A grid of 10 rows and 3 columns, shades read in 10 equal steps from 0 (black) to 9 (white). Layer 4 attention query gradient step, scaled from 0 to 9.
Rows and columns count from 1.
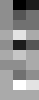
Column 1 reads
5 5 5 6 5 6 5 6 6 6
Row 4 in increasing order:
6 6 8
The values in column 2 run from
0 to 9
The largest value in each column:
6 9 8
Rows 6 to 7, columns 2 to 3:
7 6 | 5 6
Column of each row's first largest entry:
1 1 1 2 1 2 3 1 2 1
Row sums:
6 12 13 20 9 19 16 15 23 18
